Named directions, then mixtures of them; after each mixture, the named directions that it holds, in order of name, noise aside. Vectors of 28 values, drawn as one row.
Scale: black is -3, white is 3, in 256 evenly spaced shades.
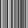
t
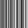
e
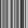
e, t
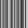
e, t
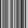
e, t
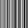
e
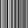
e, t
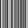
t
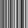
e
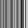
e, t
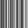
e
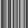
t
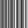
e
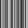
e, t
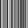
t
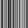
t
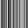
t
